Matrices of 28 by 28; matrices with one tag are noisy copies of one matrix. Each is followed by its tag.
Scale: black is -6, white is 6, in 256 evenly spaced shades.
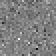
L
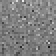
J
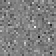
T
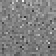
J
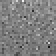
J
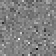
L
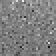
J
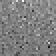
J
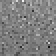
J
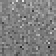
J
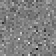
L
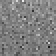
J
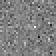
T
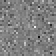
T
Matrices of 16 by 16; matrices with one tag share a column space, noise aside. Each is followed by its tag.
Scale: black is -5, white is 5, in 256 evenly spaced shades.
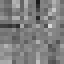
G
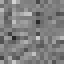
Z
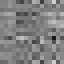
Z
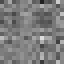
Z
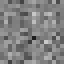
Z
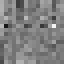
G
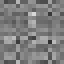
Z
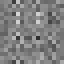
Z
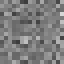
Z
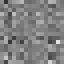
Z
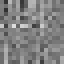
G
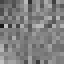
G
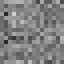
Z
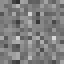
Z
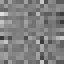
Z
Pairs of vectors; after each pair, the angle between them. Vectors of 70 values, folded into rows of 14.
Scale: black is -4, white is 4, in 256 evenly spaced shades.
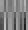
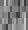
partly opposed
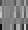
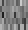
partly opposed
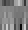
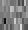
partly opposed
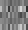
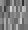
orthogonal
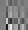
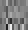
nearly parallel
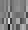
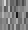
partly aligned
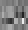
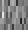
orthogonal
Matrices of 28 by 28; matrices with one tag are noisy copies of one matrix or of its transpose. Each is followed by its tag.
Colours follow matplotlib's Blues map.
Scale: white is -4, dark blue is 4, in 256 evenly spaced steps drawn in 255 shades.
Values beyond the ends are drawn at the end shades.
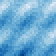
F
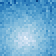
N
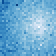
N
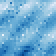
F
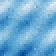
F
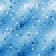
F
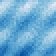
F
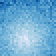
N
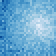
N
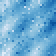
F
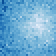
N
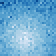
N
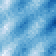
F
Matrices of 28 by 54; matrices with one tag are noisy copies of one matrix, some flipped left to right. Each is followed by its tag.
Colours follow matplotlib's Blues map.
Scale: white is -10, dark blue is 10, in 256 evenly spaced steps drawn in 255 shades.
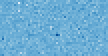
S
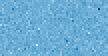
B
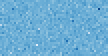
B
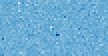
S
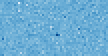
S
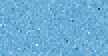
B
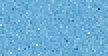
B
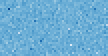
B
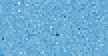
S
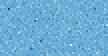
B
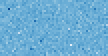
B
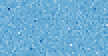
B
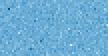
B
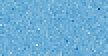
B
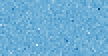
B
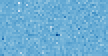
S
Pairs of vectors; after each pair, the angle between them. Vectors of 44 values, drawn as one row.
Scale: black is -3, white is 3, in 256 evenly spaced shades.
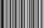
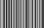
partly opposed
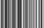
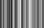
partly opposed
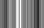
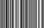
orthogonal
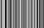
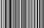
nearly parallel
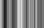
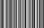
orthogonal
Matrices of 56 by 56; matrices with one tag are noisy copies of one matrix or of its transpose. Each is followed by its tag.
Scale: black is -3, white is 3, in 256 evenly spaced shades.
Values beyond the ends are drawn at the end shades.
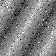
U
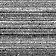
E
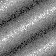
U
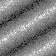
U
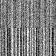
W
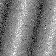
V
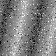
V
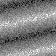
V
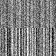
W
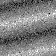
V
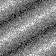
U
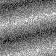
V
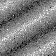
U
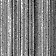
E
